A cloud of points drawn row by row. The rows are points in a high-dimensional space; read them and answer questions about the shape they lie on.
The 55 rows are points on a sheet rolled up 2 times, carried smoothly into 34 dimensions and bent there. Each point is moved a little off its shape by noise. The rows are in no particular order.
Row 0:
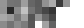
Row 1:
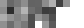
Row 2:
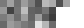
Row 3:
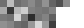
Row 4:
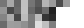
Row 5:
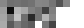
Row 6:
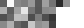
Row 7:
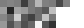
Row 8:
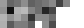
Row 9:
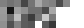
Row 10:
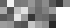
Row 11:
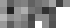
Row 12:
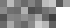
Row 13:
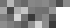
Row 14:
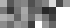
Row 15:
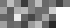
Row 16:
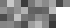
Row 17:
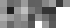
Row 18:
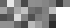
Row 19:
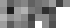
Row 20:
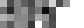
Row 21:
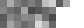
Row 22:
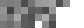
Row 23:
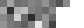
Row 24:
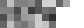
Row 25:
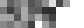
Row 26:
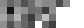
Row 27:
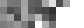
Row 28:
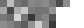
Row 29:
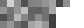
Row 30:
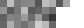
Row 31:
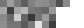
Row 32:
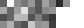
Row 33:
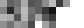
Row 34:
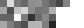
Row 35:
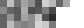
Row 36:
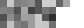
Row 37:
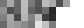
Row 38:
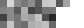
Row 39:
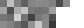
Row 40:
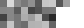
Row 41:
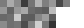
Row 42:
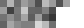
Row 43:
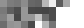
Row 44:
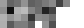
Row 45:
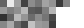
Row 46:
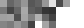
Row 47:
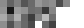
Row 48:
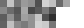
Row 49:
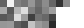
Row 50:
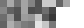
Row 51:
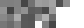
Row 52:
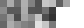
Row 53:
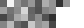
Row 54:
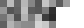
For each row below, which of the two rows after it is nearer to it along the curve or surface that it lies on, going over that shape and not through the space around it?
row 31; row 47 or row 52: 47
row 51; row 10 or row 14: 10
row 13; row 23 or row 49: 23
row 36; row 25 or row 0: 25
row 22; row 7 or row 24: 7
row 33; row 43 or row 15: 43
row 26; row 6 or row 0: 0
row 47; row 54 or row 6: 6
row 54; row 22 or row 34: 34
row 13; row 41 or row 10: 41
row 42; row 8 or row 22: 8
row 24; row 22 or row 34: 34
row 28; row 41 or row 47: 41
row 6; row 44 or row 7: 7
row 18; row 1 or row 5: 5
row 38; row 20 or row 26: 20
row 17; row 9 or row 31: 9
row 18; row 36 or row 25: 36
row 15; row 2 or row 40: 40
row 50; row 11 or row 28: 11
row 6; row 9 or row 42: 9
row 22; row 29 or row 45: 29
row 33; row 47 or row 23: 47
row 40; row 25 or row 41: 25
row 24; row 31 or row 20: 20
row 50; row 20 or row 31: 20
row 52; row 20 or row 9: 20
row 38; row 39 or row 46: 46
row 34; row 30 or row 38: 38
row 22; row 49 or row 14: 49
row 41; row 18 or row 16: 16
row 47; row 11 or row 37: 11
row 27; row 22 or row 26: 26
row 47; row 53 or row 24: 53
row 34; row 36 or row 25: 36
